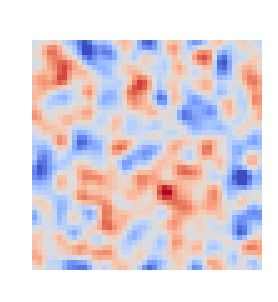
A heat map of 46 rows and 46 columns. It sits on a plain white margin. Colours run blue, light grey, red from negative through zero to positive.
The field is mottled with small blotches. No lone cell stands out from its neighbours. There is no overall slope.
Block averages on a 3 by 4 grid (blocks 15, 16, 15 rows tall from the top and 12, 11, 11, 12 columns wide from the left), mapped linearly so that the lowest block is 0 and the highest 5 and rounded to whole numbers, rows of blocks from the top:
5213
1350
2552
